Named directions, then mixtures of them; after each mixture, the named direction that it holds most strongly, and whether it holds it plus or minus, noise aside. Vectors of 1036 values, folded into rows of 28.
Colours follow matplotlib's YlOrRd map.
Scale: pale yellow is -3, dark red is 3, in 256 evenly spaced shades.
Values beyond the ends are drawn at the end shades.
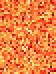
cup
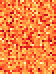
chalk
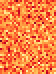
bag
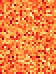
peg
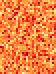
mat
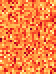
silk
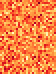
bag, plus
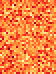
peg, plus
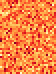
silk, plus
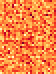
peg, minus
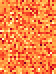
chalk, minus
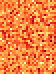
chalk, plus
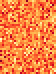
silk, minus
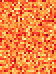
silk, plus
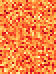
peg, minus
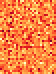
chalk, plus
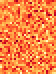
bag, plus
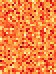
silk, minus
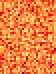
mat, minus
